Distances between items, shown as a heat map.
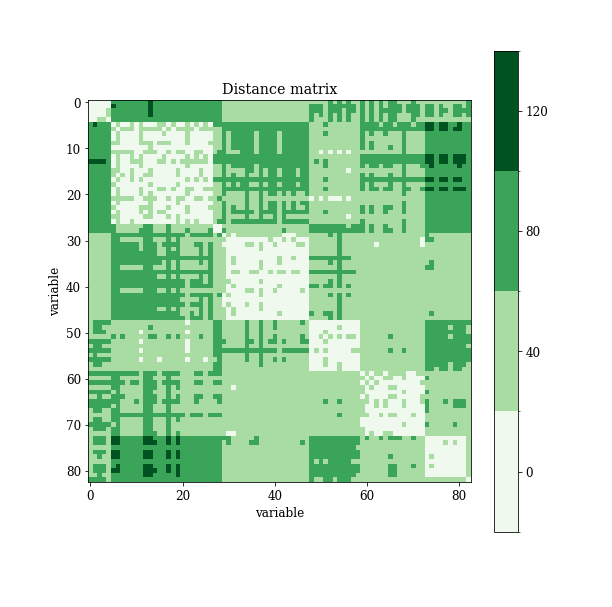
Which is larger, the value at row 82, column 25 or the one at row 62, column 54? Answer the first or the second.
the first
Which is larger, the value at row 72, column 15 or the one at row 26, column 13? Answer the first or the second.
the first
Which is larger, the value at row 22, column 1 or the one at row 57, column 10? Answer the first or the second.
the first
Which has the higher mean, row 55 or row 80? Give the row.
80
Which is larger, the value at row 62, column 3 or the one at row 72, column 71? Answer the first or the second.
the first
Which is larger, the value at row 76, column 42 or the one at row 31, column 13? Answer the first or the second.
the second
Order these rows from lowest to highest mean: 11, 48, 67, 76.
67, 48, 11, 76
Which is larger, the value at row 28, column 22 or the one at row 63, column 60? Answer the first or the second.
the first
